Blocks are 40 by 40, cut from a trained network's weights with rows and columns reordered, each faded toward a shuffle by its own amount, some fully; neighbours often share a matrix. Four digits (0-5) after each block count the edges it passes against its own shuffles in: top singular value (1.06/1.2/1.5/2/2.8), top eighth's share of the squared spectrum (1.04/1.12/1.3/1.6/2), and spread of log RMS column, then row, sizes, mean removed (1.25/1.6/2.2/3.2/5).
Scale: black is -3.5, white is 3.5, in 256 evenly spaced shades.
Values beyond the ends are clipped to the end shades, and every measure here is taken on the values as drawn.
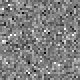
1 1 0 0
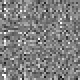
3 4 2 1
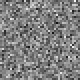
1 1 0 0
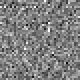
3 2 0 1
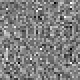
3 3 1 2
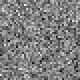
0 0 0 0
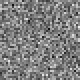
0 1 0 0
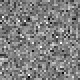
0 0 0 0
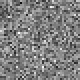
0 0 0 1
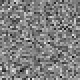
2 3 0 1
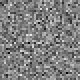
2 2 0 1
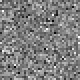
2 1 0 0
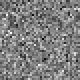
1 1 0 0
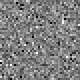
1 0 0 0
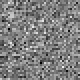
2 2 0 1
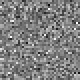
1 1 0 0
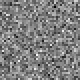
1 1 0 0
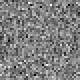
0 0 0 0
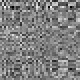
4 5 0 3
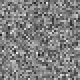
0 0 1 0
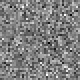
2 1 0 1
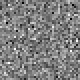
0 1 0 0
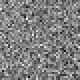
0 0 0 0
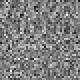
3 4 1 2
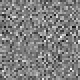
3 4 1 2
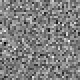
0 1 0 0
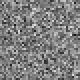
0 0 0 0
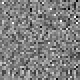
3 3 1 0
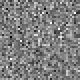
2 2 1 0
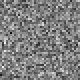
2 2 0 0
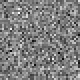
2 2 0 0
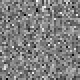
2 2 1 0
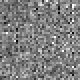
3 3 1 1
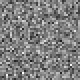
2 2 0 0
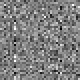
3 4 2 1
